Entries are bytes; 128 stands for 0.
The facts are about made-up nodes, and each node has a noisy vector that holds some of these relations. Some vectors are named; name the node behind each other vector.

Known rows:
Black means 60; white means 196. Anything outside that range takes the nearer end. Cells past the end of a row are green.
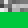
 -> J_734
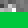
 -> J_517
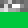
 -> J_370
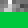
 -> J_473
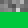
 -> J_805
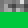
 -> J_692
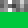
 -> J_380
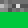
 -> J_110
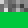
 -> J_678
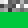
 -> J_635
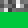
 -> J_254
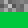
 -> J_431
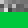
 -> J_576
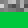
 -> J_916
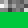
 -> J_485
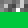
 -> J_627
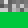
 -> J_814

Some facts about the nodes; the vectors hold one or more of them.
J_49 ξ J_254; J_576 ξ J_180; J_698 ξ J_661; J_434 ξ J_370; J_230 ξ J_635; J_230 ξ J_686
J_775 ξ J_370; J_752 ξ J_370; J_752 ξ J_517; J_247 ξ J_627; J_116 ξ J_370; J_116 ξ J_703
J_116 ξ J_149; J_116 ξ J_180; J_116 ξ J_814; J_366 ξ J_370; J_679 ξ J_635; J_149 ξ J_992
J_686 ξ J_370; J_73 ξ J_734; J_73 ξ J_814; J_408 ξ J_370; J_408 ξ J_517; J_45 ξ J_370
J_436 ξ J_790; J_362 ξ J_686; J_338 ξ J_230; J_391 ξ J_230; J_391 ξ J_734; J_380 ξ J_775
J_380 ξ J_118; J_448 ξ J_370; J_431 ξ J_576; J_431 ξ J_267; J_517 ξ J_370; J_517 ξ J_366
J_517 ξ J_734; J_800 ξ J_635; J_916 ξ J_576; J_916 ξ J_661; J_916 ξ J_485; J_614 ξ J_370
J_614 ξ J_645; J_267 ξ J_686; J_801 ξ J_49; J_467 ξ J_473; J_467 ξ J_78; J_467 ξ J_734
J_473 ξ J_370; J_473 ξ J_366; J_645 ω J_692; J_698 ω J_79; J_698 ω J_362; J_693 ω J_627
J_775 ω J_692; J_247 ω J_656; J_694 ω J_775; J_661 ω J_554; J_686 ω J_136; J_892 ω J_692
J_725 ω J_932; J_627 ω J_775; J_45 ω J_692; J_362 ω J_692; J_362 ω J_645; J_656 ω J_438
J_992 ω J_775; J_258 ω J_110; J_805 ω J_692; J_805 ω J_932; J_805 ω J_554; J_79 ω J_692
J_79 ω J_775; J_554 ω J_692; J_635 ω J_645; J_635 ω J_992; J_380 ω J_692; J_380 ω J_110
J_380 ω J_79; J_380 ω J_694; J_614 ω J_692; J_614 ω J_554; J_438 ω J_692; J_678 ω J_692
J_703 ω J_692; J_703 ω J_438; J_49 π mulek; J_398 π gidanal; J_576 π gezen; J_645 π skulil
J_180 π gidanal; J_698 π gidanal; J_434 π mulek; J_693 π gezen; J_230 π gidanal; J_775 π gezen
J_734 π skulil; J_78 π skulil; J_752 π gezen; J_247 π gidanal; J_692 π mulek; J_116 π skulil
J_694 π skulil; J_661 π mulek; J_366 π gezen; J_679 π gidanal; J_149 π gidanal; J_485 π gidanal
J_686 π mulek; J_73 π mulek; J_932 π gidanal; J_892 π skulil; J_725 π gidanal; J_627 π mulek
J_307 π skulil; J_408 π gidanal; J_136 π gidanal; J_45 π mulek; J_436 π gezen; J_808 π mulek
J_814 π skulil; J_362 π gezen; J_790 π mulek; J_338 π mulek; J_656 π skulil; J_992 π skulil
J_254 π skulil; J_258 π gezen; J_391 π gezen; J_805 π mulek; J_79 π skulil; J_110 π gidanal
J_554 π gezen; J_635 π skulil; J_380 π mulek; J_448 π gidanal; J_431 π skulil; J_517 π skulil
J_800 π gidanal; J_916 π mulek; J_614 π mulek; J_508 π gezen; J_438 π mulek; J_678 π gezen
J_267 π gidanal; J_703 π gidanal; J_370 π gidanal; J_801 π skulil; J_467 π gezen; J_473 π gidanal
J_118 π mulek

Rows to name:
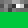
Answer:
J_49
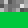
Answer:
J_992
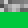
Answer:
J_78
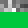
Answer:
J_408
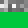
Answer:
J_180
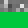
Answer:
J_661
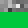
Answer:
J_230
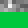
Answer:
J_448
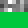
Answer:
J_45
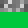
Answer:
J_118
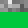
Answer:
J_267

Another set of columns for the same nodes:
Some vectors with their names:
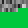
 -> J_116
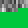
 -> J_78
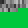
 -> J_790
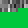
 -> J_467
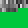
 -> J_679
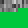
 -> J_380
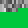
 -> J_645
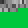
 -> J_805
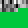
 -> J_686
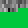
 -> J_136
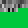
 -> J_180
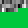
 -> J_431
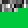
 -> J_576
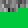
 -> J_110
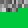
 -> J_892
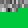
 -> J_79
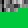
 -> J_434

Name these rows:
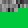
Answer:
J_698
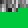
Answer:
J_254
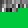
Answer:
J_801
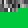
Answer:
J_517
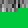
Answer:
J_734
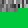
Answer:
J_338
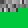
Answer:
J_438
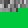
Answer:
J_554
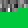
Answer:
J_752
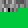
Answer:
J_703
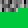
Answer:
J_370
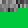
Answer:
J_247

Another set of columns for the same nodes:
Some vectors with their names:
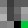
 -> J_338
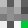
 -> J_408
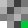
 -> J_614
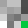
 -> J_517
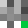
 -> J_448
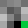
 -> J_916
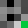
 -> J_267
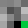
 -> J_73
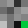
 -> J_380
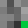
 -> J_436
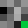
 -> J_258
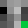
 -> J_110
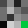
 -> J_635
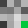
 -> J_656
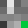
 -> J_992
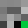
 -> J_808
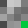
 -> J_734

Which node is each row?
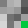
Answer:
J_116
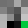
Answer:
J_576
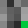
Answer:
J_391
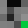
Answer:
J_362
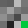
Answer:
J_149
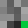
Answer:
J_467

